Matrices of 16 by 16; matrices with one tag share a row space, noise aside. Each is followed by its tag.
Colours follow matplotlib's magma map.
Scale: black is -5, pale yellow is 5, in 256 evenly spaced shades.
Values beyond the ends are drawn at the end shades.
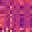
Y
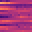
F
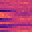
F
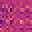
Y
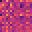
Y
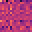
Y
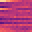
F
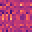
Y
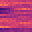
F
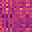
Y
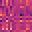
Y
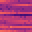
F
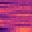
F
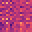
Y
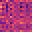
Y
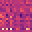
Y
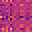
Y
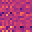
Y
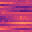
F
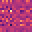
Y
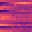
F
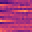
F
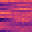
F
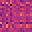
Y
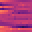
F
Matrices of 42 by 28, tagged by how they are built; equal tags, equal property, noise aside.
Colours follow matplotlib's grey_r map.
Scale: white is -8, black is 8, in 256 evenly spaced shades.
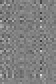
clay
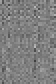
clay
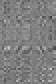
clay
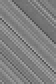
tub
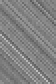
tub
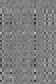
clay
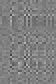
clay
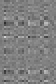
clay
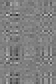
clay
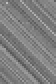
tub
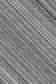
tub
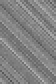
tub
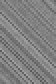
tub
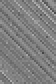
tub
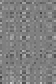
clay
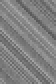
tub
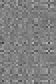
clay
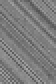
tub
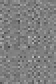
clay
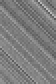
tub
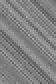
tub
